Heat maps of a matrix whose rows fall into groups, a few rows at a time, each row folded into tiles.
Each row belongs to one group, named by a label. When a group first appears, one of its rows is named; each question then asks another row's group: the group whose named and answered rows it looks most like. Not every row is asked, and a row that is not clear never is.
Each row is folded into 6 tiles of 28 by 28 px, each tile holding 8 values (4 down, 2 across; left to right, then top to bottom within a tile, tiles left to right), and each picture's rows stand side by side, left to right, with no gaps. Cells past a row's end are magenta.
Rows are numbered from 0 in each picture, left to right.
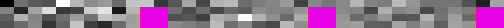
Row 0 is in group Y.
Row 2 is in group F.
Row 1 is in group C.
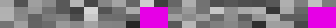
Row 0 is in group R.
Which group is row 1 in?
R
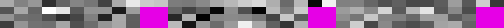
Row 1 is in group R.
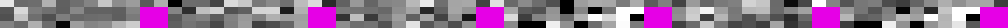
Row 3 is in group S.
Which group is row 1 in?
Y
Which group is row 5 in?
S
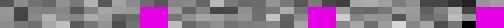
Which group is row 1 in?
C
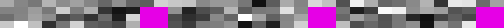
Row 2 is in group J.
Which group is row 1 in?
C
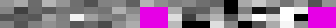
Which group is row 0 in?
C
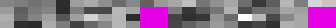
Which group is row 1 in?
C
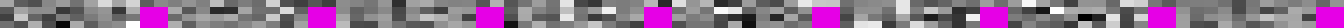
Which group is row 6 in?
J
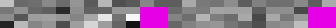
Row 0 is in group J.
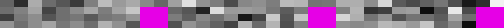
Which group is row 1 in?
J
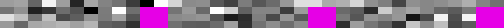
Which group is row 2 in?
J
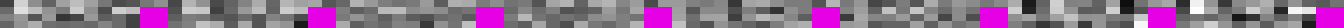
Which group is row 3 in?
Y
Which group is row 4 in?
S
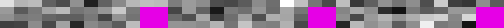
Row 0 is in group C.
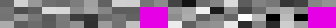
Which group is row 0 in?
J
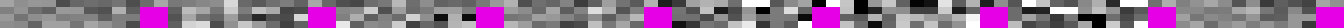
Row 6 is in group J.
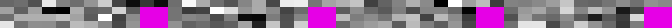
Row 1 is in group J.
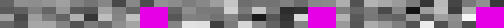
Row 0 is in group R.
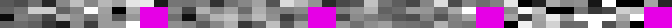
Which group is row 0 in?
Y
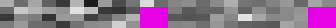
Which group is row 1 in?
C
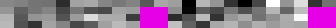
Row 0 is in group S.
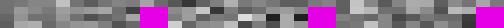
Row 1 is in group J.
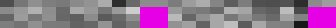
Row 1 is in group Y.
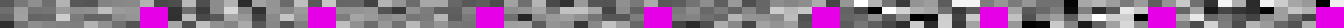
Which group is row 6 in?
S
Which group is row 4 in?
S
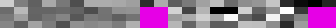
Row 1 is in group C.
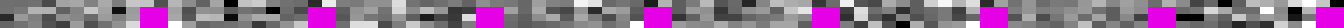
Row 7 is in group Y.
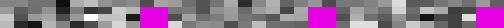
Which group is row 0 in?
S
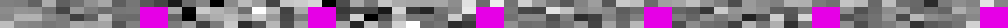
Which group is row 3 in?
J
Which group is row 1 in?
Y
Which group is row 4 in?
J
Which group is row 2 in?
R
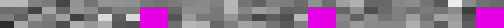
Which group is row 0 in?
J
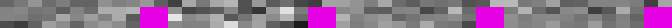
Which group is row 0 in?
S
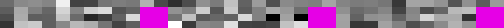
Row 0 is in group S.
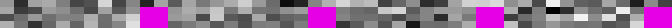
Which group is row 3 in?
C
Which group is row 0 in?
F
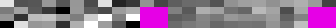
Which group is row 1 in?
Y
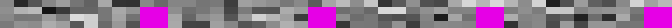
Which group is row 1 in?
S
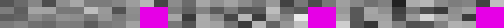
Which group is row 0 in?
Y
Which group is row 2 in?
S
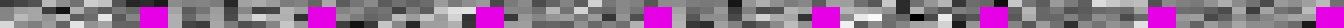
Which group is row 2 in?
S
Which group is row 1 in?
S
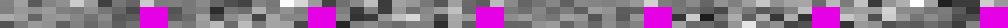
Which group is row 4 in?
R
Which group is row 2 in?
C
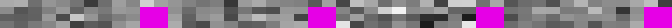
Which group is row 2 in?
J
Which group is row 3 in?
Y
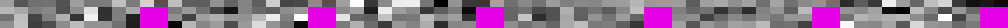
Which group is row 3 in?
R
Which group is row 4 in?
R
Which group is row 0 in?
R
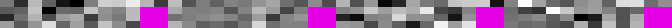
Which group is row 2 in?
Y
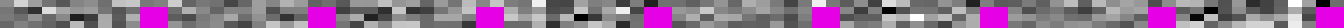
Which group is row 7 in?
F
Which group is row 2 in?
R
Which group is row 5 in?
C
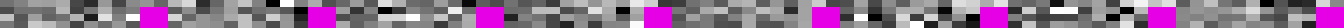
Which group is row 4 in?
Y
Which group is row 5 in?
R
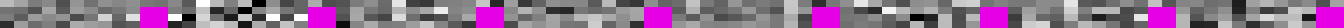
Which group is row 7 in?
S
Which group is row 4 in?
F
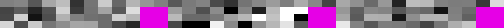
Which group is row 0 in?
R
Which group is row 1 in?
S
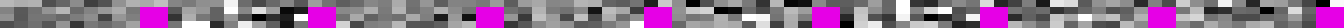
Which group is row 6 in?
C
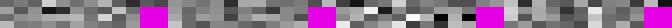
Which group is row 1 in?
S
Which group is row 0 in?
C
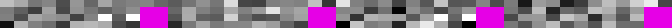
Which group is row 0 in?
J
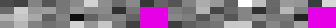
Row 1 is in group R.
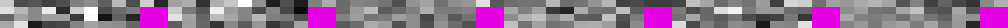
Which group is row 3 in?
C
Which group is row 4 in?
J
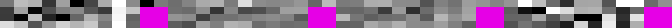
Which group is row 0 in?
F
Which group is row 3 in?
J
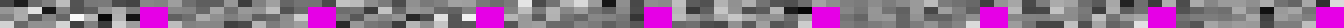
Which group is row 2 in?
J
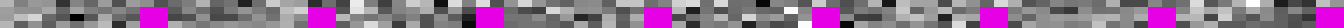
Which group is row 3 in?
J
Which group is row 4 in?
C
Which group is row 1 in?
F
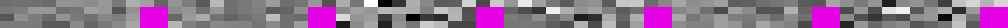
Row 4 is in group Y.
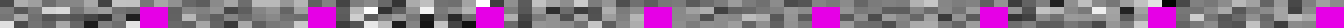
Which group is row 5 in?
R
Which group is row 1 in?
Y
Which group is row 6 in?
Y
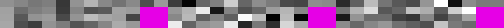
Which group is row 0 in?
S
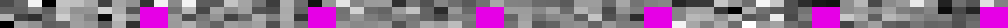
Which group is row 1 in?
F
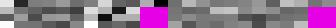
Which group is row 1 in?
J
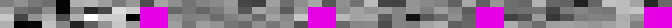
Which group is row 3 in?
F
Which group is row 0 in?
S
